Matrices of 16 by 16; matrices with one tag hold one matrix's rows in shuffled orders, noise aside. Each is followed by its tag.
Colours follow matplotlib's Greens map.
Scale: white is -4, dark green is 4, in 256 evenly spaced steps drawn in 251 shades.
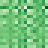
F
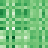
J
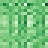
F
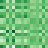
J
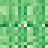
F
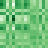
J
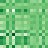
J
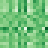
F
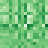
F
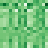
F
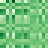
J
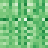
F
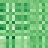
J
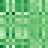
J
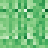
F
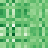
J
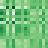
J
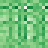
F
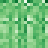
F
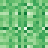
F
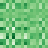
J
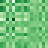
J
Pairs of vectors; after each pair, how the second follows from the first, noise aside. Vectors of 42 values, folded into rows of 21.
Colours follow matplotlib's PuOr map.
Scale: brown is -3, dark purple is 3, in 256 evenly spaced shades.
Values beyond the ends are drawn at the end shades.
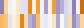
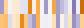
copied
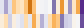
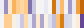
sign-scrambled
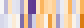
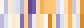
copied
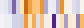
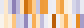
sign-scrambled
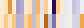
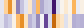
sign-scrambled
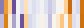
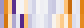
copied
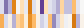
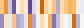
sign-scrambled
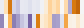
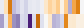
copied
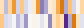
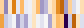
copied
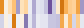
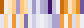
copied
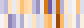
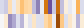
copied
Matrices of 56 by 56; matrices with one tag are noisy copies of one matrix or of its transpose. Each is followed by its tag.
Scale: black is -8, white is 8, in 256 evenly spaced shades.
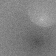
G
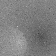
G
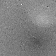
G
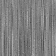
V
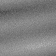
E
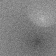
G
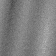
E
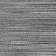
V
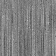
V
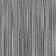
V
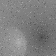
G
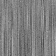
V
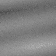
E
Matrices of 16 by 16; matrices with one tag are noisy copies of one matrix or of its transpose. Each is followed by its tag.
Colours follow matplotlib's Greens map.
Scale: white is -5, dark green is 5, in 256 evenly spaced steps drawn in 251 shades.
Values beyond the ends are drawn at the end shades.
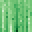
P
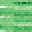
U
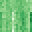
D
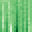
P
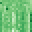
D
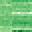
D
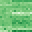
D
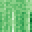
D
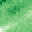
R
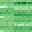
U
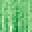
P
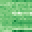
D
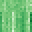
D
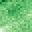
R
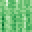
U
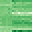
D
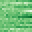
P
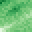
R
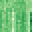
D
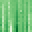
P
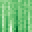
P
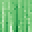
P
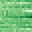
P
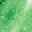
R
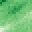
R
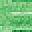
D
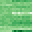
D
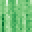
U
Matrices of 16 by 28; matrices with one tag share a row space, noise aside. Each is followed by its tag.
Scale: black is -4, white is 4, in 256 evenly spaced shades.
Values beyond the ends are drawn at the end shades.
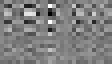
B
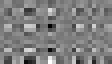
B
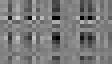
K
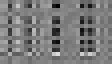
K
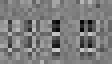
K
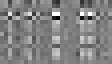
K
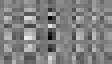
B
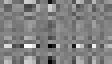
B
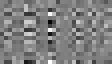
B
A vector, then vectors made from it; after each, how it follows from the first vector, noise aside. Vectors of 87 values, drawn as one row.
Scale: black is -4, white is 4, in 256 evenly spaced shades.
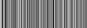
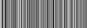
copied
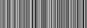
wrapped around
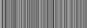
shrunk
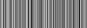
wrapped around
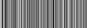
copied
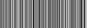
reversed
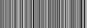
reversed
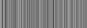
shrunk
